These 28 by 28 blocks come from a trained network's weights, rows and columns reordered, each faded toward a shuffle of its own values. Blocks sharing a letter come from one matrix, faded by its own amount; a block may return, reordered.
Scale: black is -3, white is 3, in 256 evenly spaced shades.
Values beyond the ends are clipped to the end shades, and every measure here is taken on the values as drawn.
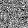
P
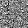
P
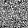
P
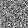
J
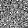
P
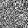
J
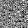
P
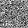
P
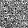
P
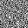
J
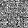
P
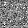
P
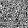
P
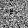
P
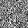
J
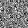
J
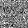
P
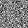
J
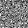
P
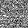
P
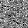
J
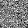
P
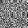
J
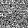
P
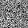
P
